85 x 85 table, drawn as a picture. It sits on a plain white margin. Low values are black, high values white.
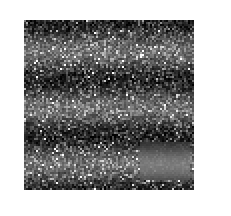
There is no overall slope. Horizontal stripes repeat 3 times down the table. The bottom right is the calmest part. No row or column stands out. In the bottom right lies a patch that is calmer than the rest.
